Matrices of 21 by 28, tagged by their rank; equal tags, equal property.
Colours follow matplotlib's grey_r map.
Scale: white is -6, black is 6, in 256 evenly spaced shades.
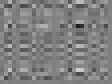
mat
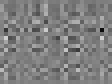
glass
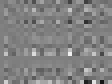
mat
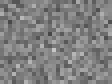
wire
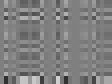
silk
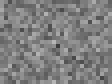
wire
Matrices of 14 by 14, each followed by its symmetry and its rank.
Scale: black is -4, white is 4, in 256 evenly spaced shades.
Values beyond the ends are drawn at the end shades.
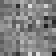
neither, rank three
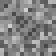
symmetric, full rank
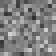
neither, full rank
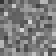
symmetric, full rank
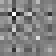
symmetric, rank two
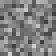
neither, full rank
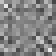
symmetric, rank three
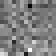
neither, rank three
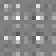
symmetric, rank two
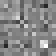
symmetric, rank three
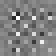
symmetric, rank three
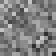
symmetric, full rank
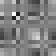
symmetric, rank two
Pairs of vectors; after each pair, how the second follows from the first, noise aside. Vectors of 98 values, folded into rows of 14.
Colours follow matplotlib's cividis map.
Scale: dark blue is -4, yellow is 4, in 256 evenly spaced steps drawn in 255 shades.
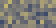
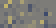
partly zeroed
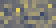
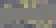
partly zeroed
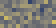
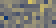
negated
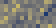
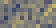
negated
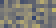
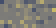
partly zeroed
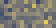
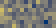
negated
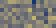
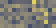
negated
